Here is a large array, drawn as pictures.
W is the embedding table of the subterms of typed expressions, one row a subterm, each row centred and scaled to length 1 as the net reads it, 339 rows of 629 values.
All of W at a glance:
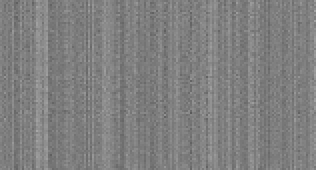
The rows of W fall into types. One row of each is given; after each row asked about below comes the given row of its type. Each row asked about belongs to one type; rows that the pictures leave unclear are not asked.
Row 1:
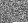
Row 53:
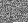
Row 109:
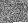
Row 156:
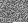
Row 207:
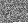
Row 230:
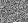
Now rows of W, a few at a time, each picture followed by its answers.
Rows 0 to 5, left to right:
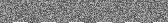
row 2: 230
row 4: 230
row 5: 207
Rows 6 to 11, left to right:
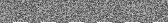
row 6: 156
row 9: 230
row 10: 230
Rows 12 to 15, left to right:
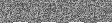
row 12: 207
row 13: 53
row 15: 53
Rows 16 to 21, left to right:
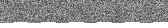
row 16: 109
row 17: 207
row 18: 1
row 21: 53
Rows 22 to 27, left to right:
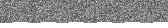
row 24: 156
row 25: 53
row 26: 156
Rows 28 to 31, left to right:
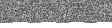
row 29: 1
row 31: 230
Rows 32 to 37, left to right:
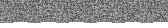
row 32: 109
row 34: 207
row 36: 53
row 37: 207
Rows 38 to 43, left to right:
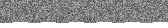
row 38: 1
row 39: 207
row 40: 1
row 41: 1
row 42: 1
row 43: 156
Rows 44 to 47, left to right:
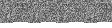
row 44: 207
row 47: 109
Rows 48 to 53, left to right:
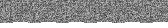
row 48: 53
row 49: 207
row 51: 53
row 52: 1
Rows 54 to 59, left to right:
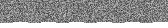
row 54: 109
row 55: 207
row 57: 207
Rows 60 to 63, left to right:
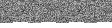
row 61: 109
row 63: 53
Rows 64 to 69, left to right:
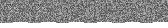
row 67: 53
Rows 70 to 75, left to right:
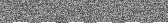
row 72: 1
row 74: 53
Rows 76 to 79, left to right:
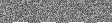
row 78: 1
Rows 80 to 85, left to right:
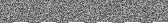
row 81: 230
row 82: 156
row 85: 156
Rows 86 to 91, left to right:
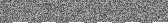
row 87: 109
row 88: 53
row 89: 53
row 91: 156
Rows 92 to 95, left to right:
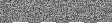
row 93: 156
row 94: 53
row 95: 53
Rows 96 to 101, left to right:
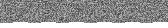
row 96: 53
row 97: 207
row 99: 207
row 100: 207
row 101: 156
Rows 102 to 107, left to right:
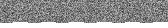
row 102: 156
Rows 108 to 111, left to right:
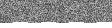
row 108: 1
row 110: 230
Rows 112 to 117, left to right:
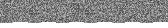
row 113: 230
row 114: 109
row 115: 230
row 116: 207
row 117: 207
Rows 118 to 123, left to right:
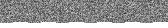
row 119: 1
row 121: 230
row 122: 53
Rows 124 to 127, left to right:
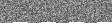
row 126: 53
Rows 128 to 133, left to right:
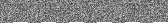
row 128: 109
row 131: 207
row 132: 109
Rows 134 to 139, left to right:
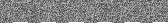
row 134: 1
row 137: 109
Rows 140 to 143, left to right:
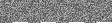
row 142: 109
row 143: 156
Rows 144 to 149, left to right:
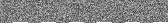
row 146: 109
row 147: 156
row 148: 53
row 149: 109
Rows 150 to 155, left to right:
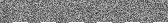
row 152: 1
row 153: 156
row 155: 109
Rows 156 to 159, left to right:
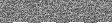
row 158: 53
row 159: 53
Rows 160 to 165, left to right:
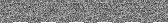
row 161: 53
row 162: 109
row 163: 109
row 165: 230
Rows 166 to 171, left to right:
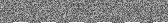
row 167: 207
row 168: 207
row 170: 1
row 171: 53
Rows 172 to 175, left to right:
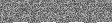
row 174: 109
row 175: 1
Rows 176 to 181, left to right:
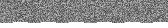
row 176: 156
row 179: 53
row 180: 1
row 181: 207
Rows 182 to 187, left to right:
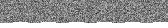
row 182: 109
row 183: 1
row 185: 230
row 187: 230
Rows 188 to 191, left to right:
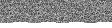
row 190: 109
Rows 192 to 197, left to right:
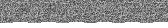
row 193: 53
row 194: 207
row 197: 53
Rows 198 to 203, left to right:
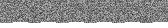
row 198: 156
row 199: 156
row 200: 1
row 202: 1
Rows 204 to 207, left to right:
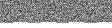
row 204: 207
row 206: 156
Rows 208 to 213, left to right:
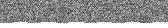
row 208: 109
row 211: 207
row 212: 109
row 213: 1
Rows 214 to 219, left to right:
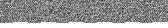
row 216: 156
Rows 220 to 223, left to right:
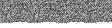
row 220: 207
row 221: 207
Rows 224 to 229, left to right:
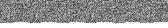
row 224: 109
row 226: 207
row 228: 230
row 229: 53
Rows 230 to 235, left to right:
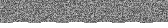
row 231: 207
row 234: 53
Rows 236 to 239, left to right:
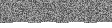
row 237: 109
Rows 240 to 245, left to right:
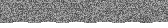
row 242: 109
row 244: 207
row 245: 1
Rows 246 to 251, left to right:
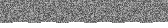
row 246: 207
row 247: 53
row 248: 1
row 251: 1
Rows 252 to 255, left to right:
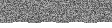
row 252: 156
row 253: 53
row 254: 207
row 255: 207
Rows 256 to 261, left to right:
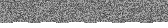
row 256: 207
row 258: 1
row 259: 156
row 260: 53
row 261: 53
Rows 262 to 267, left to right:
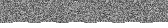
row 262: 1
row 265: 156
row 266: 156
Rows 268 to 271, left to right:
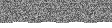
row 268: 1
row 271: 207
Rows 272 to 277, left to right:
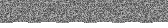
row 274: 207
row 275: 1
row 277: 207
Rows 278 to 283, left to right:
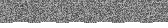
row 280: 53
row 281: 1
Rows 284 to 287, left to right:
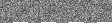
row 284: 53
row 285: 53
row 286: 156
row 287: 109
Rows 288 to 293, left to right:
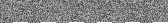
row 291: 156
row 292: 109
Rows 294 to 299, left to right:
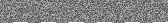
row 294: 53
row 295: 53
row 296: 156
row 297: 156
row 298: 207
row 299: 1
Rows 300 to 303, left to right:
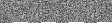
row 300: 1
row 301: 207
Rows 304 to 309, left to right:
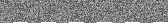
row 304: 109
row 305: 53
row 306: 156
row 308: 230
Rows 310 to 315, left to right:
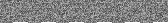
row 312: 207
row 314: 53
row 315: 53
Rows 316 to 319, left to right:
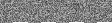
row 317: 207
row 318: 109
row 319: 53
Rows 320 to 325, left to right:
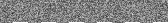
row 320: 156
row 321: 53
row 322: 230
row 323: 230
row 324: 230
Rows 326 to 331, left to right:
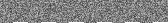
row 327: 53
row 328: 156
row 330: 230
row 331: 1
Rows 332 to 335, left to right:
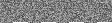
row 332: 230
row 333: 207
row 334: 207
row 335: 109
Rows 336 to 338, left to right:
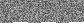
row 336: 207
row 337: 207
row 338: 1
